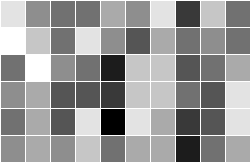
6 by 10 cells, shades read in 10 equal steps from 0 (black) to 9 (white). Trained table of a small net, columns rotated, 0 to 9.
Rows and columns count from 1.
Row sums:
53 55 50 48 48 50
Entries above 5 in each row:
4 4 4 4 5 5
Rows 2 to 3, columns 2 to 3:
7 4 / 9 5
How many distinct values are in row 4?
7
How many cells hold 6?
10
